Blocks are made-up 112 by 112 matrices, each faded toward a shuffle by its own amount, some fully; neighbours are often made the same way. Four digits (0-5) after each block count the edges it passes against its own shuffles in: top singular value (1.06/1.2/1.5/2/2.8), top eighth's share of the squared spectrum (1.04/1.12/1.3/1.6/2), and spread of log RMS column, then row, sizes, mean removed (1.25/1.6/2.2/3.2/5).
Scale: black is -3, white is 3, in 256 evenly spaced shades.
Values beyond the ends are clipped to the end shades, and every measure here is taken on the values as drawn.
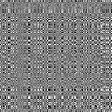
5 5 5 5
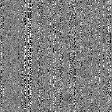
2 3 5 0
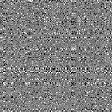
5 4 2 4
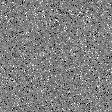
1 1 0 0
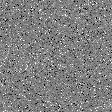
1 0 0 0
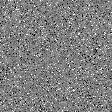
2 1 0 0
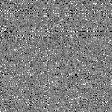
4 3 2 3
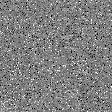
3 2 0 1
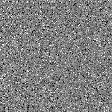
3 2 1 0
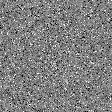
1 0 0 0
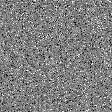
2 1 0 0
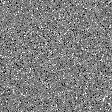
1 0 0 0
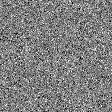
2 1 0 0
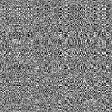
5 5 3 3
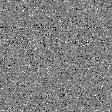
2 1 0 2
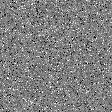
0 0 0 0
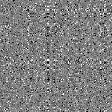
4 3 2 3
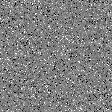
3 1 0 0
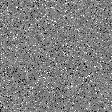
2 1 0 0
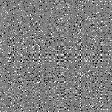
5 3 2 2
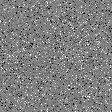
0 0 0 0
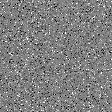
3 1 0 0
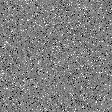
2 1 0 0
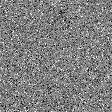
0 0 0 0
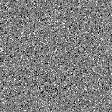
3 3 1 1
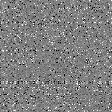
4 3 1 2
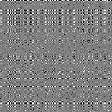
5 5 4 4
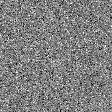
0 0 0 0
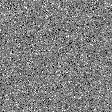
2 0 0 0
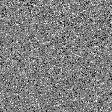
3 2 0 1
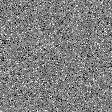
0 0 0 0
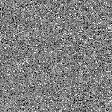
3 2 0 1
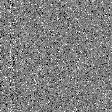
1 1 2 0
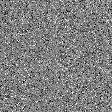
0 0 1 0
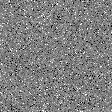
1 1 0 0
